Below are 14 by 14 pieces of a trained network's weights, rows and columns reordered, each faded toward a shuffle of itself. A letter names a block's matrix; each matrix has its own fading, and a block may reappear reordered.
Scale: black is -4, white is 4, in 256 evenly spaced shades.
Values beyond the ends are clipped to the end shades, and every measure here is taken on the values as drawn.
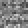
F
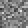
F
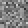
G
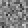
G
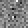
G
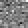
G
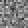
F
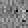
F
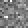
F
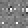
F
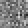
G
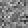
G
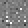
F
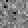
F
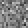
G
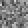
G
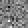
G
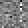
F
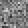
G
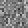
F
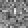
G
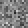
G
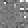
F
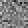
G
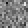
G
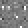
F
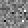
G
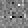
F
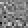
F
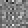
F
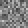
F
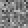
G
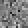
G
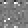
F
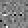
F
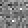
G
